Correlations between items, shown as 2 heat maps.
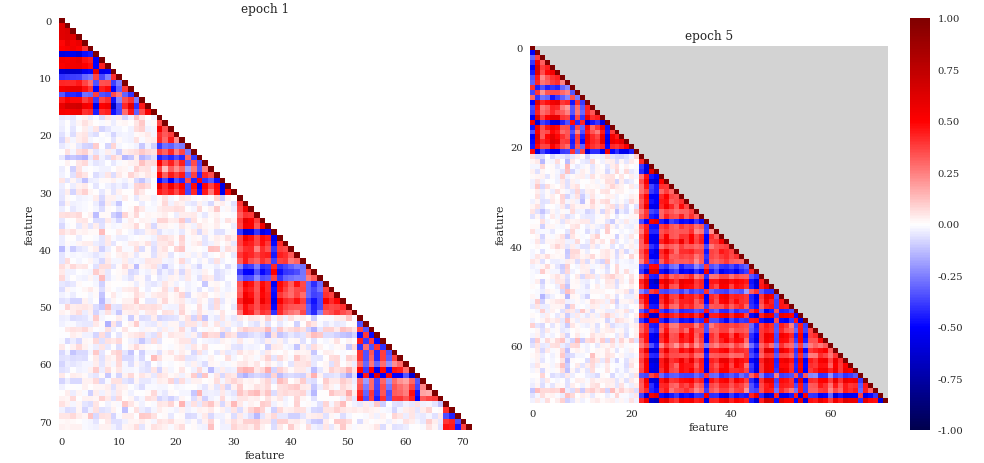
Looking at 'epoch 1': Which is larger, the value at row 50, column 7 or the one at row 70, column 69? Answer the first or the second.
the first
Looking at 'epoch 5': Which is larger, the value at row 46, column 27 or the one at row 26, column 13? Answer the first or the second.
the first
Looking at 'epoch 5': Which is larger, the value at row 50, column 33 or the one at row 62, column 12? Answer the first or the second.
the first
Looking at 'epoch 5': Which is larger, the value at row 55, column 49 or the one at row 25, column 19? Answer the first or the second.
the first
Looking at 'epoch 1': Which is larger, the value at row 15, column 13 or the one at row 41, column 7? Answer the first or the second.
the second
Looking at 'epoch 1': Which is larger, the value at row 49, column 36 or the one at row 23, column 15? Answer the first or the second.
the first
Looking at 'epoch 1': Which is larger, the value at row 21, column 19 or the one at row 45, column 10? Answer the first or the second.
the first
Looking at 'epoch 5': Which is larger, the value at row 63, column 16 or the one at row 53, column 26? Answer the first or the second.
the first
